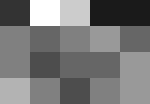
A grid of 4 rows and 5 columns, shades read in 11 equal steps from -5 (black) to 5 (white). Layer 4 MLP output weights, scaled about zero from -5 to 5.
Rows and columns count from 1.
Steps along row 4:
down down up up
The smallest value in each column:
-3 -2 -2 -4 -4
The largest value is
5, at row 1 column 2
